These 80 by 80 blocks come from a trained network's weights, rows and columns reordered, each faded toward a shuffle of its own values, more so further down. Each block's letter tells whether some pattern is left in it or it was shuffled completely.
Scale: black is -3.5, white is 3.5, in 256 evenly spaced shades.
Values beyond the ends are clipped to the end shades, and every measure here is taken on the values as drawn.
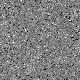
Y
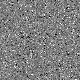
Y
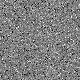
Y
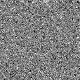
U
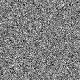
U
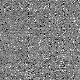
U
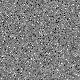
Y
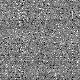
U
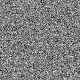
U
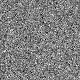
Y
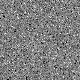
Y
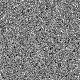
Y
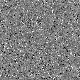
Y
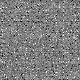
U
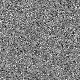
Y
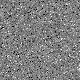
Y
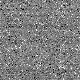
U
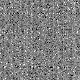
U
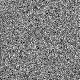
U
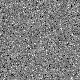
Y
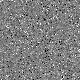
Y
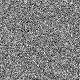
U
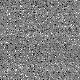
U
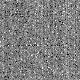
U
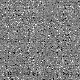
U
